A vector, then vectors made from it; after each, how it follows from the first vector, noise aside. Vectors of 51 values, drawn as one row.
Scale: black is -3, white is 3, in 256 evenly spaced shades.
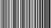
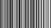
negated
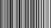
negated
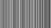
shrunk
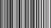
negated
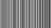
shrunk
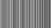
shrunk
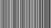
shrunk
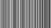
shrunk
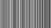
shrunk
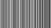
shrunk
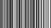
negated
